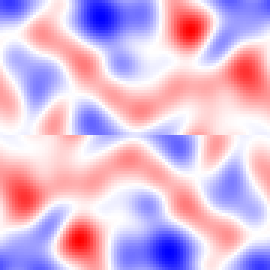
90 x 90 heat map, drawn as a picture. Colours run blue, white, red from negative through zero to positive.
The histogram is bell-shaped. It looks the same turned upside down. There is no overall slope. Overall the values sit about 50% of the way up the scale.
